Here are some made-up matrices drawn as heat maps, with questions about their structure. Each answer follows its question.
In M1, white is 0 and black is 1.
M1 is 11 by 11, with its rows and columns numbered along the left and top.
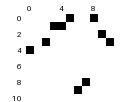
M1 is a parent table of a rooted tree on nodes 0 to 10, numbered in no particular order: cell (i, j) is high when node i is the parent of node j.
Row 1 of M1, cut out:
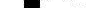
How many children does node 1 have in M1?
2
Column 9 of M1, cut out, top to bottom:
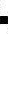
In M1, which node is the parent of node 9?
2
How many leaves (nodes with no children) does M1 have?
4
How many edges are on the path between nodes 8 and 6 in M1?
7
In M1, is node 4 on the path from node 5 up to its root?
yes
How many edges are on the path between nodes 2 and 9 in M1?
1
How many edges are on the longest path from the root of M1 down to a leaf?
4
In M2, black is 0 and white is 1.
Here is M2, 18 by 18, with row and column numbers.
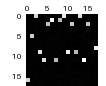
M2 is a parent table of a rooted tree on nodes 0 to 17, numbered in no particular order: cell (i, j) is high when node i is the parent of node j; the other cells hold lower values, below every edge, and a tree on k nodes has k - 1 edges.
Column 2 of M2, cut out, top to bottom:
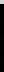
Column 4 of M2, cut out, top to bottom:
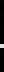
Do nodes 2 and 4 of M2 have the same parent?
no
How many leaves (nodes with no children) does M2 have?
10
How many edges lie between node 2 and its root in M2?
2
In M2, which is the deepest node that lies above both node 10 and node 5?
0
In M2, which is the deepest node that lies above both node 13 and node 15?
0
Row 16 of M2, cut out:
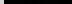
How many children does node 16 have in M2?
1
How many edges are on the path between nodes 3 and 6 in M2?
6
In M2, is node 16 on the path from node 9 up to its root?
yes
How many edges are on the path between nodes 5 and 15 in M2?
2
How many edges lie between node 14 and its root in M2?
4
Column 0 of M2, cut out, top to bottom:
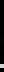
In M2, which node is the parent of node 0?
16
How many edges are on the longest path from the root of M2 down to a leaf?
6
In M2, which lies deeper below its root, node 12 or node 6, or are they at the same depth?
node 6
